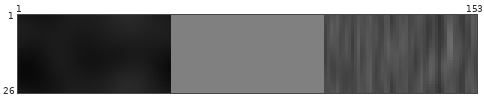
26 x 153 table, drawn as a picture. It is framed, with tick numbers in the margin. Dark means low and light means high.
The table splits into one row of 3 panels. Panel 1,1: very low, smooth, faint in contrast. Panel 1,2: middling, flat. Panel 1,3: low, streaked downward, faint in contrast.
